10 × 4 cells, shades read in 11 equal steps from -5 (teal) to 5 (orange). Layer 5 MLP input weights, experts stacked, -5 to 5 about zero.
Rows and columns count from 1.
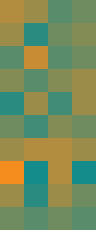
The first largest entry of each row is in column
1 1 2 4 2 3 2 1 1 1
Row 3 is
-2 3 -2 -1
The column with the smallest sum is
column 2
